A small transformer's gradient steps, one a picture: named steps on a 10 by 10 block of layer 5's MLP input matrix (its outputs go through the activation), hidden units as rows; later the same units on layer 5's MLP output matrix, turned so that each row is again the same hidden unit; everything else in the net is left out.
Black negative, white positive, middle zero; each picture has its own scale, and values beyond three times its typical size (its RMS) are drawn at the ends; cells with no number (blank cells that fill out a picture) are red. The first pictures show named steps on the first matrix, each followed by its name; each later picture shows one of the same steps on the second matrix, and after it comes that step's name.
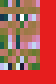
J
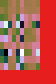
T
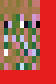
T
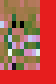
T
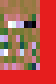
T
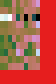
J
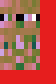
J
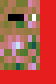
J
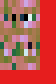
J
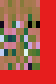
T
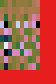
T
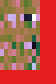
J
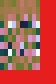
T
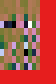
T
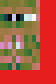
J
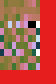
T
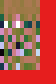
T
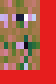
J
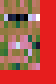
J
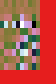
T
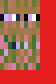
J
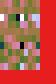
J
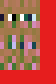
J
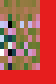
T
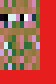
J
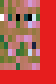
J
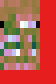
T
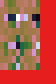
J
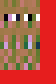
J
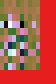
T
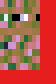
J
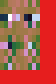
J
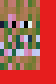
T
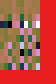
T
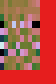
T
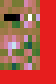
J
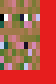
J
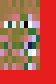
T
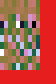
T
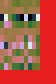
J
